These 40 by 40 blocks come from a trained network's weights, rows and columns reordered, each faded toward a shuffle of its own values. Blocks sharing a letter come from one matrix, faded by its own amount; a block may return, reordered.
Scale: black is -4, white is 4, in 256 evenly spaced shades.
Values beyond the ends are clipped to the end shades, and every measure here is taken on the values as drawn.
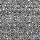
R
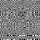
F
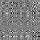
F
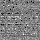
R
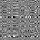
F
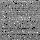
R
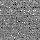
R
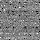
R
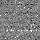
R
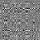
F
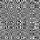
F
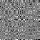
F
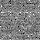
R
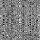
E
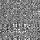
E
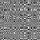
F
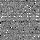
R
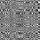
F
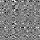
F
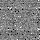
R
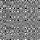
F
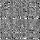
E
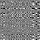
F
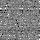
R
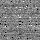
R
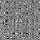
E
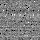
R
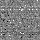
R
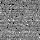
R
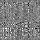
E
